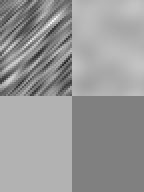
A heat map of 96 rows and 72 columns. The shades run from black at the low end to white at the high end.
It is made of 2 by 2 panels. Panel 1,1: middling, slanting up to the right, strong in contrast. Panel 1,2: high, smooth, faint in contrast. Panel 2,1: high, flat. Panel 2,2: middling, flat.
